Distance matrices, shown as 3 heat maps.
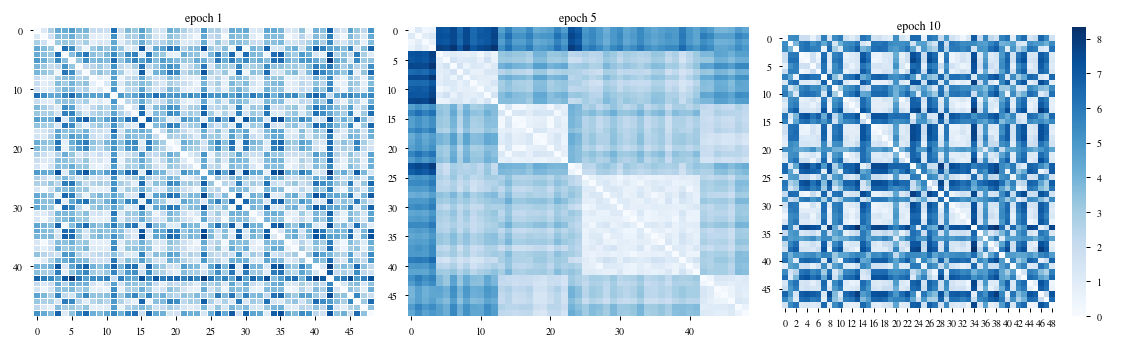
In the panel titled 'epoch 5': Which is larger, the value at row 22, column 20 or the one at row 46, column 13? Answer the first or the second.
the second
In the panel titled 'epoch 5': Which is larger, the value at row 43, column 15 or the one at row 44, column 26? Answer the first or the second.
the second
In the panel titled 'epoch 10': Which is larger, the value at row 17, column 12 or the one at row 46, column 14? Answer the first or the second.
the second
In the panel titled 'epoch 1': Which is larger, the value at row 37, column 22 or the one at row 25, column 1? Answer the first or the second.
the second
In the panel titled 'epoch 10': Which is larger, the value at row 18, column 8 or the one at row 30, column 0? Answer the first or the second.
the second
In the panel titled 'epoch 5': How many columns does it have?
49
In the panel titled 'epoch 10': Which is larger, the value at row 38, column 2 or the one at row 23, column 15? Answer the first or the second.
the first
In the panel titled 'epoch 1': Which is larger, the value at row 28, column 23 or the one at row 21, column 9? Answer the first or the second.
the first
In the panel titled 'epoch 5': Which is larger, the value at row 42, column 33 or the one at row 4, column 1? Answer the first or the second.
the second
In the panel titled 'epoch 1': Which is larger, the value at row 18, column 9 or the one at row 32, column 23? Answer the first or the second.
the first
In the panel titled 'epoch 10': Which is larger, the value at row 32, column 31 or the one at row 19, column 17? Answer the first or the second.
the second
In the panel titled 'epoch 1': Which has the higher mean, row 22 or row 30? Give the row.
30
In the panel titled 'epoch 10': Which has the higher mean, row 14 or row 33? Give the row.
14
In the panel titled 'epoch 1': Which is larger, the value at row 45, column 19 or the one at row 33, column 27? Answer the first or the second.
the second
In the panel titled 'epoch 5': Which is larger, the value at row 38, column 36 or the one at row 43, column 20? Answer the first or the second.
the second
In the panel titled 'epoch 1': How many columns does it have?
49
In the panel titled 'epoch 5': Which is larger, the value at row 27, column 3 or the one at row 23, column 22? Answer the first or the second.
the first
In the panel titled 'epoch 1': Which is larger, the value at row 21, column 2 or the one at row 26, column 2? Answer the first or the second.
the second
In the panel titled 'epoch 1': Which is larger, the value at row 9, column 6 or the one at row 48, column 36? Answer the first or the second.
the second
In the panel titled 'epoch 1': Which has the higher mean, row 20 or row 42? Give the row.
42
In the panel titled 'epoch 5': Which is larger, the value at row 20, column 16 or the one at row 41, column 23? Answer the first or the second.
the second
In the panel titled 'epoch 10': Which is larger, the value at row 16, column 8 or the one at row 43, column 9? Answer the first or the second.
the second
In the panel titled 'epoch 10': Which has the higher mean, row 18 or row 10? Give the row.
10
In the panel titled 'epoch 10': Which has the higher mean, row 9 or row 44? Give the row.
9
